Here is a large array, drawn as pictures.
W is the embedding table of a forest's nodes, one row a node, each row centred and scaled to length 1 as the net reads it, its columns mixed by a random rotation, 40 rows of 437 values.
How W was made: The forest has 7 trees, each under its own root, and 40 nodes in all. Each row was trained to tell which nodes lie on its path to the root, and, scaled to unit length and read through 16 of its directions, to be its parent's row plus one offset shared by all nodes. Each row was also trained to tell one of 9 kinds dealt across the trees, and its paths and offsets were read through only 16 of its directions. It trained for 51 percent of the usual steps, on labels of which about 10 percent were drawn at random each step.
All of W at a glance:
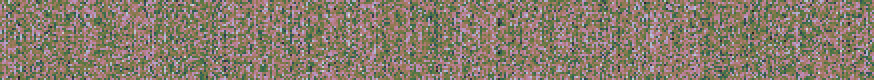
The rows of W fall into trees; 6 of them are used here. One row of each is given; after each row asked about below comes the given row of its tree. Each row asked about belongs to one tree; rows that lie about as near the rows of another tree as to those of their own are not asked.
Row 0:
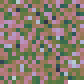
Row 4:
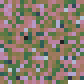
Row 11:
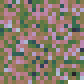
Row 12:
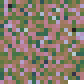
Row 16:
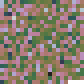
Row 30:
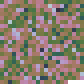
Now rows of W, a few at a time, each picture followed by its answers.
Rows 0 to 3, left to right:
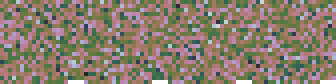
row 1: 4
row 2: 12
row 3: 11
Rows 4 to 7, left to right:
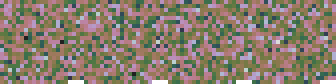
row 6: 16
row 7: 16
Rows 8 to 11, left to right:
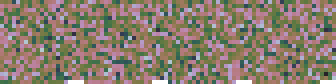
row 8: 16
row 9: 30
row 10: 30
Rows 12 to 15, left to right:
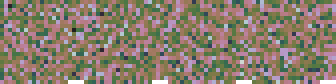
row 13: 16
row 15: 16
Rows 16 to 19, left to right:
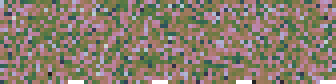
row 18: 11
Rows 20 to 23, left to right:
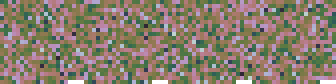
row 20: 11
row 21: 16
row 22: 16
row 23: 11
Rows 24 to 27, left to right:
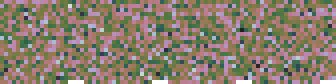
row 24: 4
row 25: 11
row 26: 30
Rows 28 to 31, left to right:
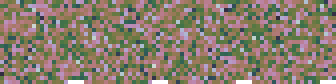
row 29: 12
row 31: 4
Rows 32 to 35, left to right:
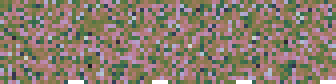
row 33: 11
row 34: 11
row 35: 11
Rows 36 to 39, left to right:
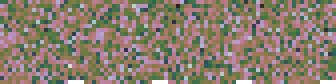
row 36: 12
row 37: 30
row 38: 12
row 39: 12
